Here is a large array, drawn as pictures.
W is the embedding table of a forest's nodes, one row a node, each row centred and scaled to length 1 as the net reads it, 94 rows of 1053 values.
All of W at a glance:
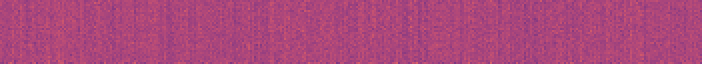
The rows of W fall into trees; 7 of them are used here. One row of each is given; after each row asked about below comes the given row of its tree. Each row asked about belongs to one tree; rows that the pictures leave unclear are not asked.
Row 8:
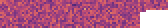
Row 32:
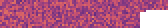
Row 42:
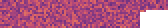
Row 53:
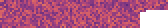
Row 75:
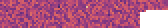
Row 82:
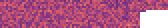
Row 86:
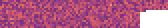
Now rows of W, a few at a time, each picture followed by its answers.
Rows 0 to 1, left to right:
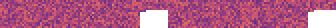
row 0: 82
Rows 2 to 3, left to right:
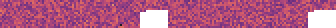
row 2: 53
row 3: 32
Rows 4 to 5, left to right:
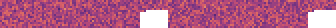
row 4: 32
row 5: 53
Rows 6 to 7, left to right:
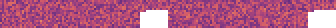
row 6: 32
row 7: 86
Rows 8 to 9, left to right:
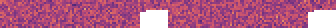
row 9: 32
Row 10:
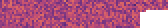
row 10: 75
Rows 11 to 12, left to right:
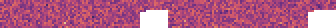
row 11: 53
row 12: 42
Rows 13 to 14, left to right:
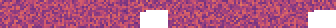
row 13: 32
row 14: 86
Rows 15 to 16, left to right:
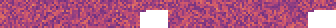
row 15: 82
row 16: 53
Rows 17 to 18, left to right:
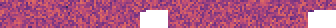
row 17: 53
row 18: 82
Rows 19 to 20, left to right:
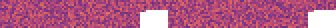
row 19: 75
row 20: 42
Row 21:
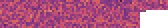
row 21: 82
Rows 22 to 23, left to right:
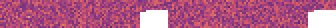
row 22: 53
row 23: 42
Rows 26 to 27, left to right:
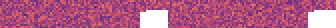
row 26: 86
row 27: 32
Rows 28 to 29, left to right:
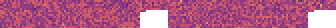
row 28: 53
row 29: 32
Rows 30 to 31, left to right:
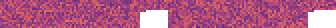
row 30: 82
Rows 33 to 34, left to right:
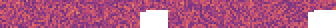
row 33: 8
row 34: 53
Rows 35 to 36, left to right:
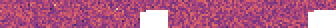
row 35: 86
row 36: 42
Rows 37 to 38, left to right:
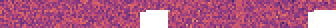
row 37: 82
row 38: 75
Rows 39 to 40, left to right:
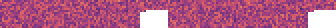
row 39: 32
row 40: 32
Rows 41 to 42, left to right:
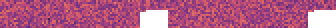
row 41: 8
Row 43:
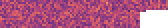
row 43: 86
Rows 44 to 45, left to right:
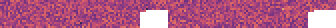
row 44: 42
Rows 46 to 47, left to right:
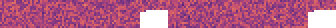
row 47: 8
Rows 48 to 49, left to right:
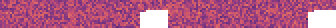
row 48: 75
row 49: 86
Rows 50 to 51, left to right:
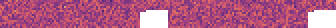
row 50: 82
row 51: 32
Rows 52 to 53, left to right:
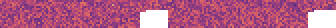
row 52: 53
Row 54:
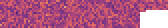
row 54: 75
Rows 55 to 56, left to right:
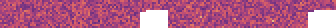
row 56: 82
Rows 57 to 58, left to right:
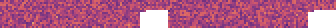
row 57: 82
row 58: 86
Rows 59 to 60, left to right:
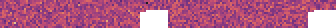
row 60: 32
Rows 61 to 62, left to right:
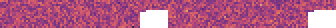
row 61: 53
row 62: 82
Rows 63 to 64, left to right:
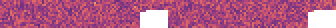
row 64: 53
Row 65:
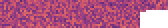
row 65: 42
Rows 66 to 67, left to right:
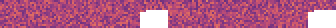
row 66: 86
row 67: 86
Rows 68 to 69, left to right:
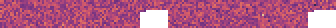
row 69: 86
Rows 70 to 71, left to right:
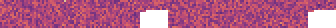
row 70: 53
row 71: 42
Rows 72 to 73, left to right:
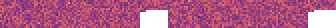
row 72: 53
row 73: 32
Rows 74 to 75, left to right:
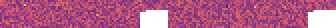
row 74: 32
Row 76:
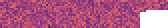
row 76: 53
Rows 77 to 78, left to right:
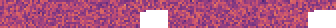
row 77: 32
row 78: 86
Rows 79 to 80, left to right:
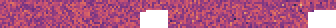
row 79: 53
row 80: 8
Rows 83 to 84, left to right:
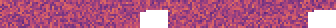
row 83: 8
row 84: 32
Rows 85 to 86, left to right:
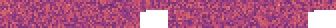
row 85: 8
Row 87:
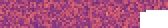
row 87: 86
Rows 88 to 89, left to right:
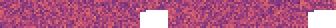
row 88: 53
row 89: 82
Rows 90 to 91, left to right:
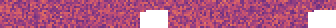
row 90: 86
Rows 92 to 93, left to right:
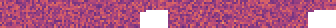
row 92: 32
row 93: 82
